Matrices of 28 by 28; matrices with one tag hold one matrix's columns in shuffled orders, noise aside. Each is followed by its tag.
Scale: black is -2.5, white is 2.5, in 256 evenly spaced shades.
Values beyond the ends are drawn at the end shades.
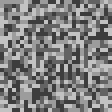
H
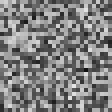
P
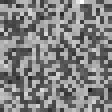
H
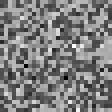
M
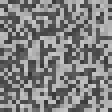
H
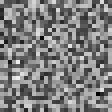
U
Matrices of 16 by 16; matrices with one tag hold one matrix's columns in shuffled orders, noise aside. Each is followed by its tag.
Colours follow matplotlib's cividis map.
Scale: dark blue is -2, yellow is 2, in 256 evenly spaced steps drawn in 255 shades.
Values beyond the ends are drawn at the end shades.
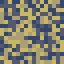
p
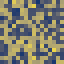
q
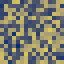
p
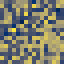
q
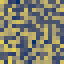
p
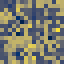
q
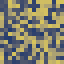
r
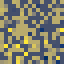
p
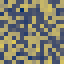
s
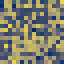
q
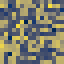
q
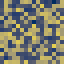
p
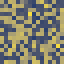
p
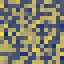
p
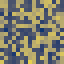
r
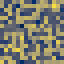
s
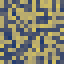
r
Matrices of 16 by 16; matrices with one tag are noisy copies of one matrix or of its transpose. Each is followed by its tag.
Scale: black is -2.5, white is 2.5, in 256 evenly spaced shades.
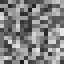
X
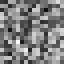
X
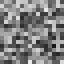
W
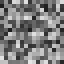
X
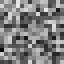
W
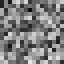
X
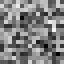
W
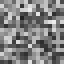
W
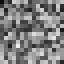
X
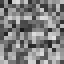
X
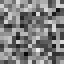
W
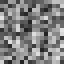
X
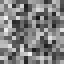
W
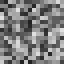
X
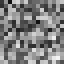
X
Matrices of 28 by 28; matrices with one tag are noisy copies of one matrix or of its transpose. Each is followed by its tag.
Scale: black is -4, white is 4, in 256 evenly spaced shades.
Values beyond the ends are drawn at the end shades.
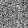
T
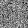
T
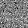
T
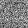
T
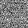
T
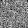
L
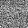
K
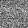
K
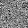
L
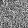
L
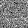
T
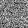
T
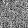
L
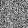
K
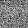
K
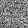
T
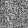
K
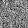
L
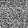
K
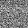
K
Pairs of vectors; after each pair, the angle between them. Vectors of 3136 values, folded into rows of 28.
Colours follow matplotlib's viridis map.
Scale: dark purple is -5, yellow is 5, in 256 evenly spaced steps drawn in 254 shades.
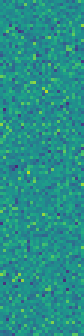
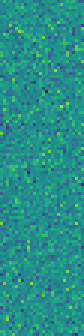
nearly opposite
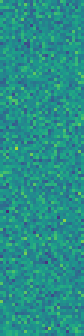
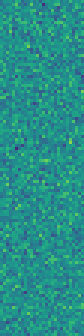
partly opposed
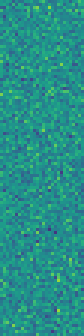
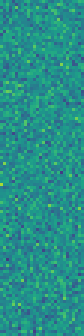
partly aligned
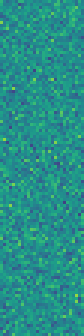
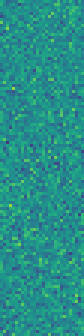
nearly parallel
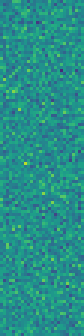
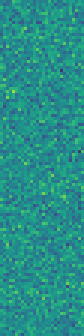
nearly parallel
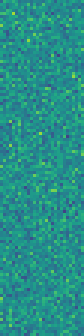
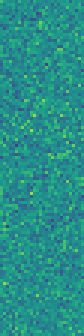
orthogonal
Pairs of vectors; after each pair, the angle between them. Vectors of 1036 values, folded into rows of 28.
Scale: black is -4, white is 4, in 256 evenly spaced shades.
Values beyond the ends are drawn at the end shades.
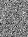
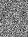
nearly opposite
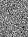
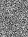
nearly opposite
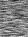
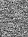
partly opposed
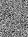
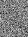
orthogonal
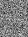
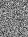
partly opposed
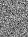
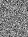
orthogonal
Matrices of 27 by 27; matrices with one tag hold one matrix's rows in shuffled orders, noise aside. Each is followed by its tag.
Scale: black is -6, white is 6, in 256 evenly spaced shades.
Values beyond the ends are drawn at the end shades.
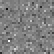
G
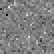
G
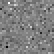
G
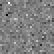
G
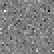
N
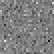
N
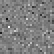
G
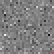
N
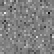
N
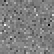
N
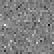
N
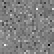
N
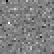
G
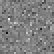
G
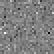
N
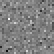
G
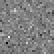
G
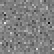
N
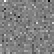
N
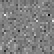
N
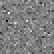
G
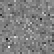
G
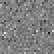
N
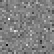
G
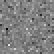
G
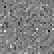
N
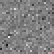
G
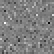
N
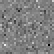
N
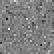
G
